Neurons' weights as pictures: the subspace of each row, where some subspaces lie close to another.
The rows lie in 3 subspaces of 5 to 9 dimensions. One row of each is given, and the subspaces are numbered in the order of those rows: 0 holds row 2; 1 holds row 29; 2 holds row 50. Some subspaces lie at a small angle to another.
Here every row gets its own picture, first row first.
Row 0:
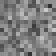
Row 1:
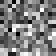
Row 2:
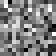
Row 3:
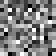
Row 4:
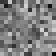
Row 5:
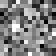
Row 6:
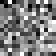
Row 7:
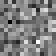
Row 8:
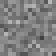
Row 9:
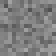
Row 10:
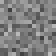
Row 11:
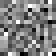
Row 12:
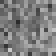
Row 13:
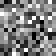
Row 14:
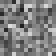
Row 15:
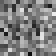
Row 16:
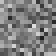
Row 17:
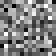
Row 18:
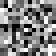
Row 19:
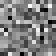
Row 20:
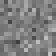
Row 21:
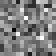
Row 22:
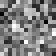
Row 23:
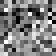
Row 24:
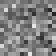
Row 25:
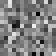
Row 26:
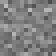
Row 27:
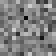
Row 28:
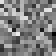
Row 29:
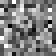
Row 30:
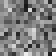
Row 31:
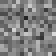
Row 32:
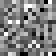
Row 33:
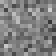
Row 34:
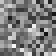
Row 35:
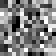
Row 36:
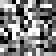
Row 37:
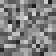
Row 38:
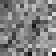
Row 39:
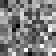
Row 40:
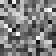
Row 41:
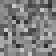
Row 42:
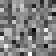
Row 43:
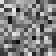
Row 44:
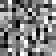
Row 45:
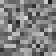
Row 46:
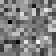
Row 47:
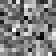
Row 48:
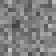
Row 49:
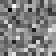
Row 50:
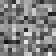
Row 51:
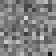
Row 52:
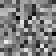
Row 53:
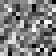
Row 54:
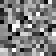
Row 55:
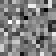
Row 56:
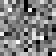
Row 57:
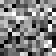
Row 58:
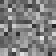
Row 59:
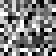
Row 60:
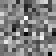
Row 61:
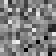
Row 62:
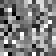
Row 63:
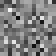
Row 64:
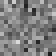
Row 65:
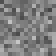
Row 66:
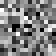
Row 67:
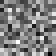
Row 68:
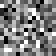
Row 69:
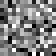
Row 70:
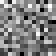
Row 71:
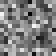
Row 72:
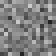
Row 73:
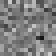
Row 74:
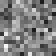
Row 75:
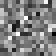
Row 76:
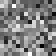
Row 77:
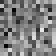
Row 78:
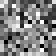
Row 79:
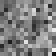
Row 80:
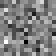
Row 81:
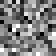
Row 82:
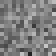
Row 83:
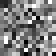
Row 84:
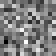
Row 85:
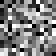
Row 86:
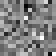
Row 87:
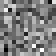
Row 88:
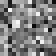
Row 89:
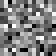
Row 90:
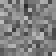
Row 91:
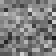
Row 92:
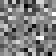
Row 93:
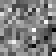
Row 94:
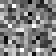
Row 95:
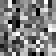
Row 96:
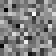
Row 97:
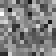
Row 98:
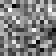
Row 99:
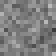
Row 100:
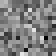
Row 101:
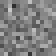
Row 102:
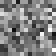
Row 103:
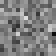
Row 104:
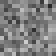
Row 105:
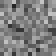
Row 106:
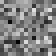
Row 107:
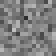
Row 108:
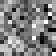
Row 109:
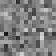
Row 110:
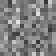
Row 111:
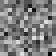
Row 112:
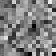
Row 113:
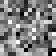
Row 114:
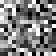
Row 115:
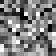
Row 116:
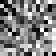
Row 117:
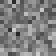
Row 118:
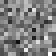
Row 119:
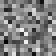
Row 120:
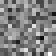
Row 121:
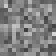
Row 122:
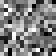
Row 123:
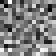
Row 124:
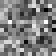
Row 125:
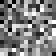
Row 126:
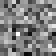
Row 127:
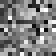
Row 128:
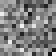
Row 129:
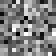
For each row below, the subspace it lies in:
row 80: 1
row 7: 0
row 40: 0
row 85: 2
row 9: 0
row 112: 0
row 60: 2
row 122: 1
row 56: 2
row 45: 2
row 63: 1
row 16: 2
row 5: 1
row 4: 2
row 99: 1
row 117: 2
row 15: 1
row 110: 1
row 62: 1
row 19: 0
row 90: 2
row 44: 1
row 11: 0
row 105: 1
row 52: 1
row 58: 2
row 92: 2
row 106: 0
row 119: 1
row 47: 2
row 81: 2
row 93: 1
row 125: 2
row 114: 0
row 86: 2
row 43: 0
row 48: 1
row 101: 1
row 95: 1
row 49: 1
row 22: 1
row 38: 1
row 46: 0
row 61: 0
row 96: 1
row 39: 1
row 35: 1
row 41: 1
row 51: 2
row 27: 2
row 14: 1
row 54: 2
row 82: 1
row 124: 0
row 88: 1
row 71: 1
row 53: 1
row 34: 2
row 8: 2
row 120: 2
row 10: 2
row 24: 1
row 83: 1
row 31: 0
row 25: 1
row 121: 0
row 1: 2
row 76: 1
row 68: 1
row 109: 1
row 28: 0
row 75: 2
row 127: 0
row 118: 0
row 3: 0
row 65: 0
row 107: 2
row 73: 2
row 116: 0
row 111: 0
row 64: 2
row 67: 2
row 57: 1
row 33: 1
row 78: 1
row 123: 2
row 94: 1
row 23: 1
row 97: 1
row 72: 0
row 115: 0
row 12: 1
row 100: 1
